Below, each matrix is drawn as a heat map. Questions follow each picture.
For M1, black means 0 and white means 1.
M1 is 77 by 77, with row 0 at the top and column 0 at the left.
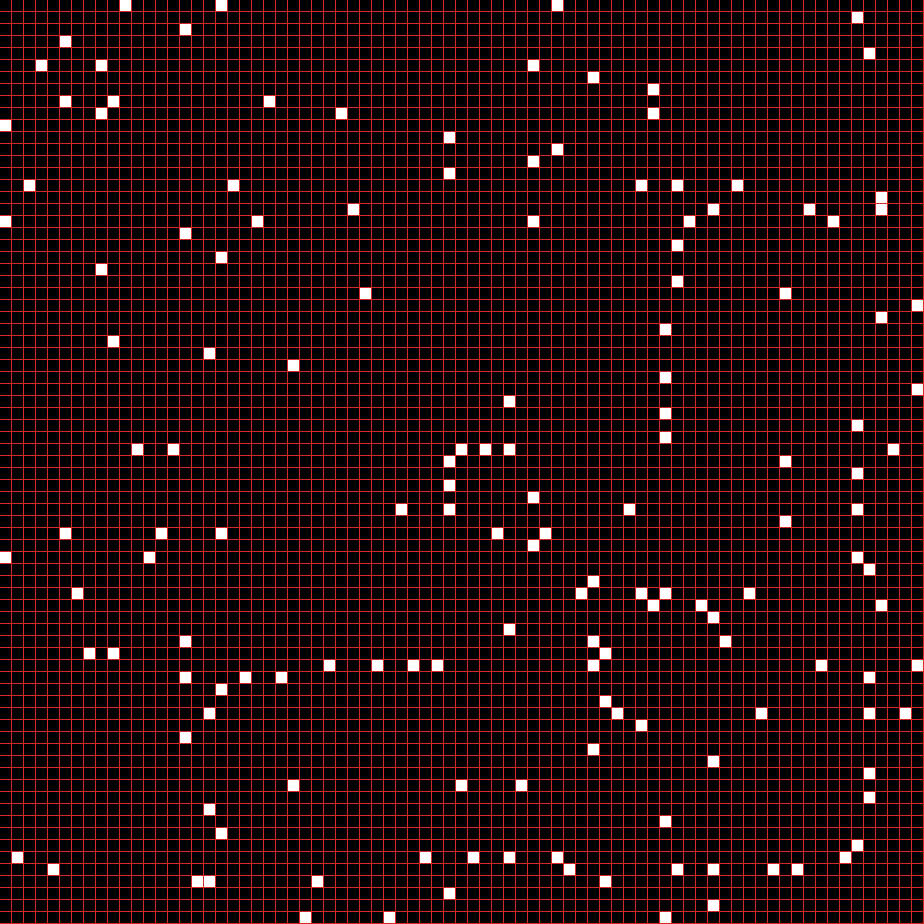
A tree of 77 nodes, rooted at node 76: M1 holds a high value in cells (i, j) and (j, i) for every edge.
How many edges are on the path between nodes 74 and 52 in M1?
3
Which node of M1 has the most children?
55
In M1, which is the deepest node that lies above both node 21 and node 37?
18
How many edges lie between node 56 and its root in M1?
5
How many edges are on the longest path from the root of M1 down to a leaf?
25
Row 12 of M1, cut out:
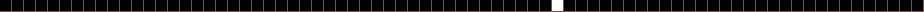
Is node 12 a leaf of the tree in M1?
yes
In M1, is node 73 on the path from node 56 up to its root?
no
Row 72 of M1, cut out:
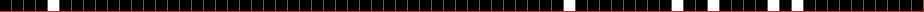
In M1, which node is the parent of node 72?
56
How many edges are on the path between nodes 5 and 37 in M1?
7
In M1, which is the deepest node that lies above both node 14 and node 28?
9
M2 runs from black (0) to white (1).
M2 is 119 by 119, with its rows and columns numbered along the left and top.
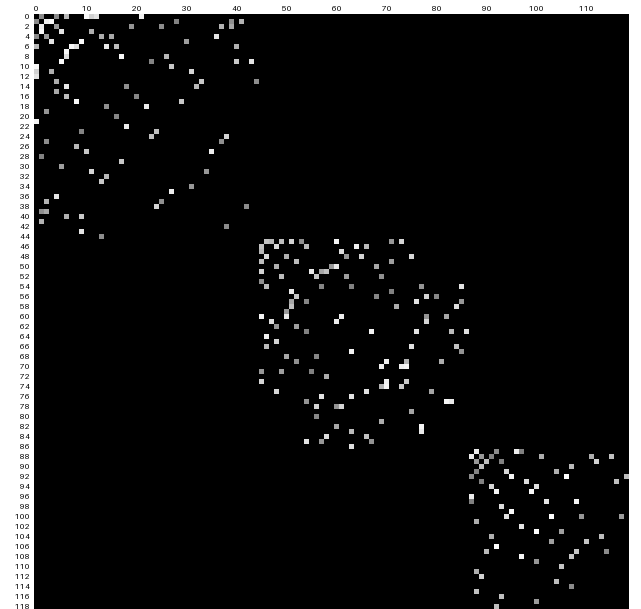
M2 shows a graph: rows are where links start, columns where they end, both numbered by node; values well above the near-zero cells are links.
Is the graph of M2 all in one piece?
no
